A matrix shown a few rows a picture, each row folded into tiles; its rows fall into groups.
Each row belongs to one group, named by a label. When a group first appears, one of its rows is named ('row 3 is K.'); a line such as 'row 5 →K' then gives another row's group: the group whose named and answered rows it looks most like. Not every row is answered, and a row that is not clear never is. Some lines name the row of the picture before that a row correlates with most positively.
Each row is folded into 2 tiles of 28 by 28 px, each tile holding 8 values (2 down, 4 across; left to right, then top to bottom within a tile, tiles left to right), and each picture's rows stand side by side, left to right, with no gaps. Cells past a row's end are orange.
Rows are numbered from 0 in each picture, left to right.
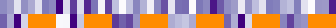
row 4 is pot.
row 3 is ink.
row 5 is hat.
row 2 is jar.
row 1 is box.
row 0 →pot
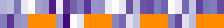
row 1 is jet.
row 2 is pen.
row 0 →hat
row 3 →pen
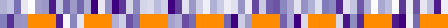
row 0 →hat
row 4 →pen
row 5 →pot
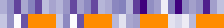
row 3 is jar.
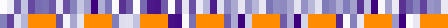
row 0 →pen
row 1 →ink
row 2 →ink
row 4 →pot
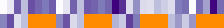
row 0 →pen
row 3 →ink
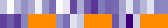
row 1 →pen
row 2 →pot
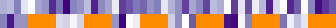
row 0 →hat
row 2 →jet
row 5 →ink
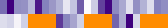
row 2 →pot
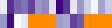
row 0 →jet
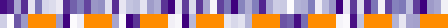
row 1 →jet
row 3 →box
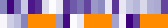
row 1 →jet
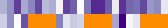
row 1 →ink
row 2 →jet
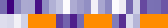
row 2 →pen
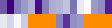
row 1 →hat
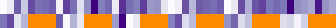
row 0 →pen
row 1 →ink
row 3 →pen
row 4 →pen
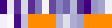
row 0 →box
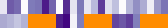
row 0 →ink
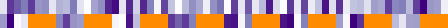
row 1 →hat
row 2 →box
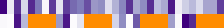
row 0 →box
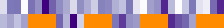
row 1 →pot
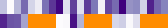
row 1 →box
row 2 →jar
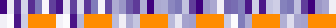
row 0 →box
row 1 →box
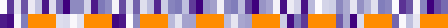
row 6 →pot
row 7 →ink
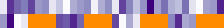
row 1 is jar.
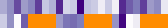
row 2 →jet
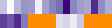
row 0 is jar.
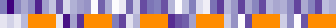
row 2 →pen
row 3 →jar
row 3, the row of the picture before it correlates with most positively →0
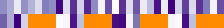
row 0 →pot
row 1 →box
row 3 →box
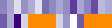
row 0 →pot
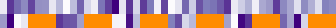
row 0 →jet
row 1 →jar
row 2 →box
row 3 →pen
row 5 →pot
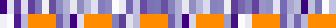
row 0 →box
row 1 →pot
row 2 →pen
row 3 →pot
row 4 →jet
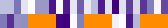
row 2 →box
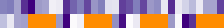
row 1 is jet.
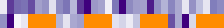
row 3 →pot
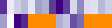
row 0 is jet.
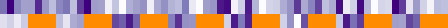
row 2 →jar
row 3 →hat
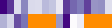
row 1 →jet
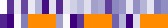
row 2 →pot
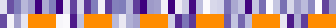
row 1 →box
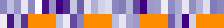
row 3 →pot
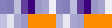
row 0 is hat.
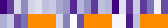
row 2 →box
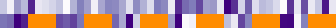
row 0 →jar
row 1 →jar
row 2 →pot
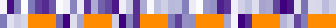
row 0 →ink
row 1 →pen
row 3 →hat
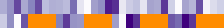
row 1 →hat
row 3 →jar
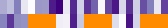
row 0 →hat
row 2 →box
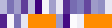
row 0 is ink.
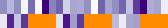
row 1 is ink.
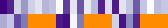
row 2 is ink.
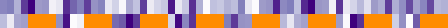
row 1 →jet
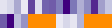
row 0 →pen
